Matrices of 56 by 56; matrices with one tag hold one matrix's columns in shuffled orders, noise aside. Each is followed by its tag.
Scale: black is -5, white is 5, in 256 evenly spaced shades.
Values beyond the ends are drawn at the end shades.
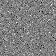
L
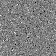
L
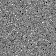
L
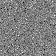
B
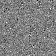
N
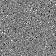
L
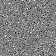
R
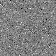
N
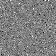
R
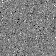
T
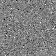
N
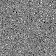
T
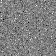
T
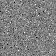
L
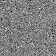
N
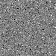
B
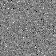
N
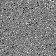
B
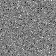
B
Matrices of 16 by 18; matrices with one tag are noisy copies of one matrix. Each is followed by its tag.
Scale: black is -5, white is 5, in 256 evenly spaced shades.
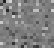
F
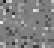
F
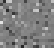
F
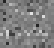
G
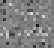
G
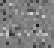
G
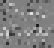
G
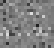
G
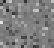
F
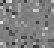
F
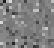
F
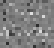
G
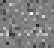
G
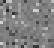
F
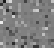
F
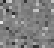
F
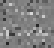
G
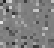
F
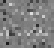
G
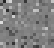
F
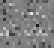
G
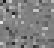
F
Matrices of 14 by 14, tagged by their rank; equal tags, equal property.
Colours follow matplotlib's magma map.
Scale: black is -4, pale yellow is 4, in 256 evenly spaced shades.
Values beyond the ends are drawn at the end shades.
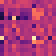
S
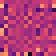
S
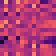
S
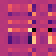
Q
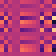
Q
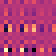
Q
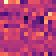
S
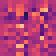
S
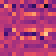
S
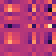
Q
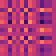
Q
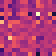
S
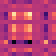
Q
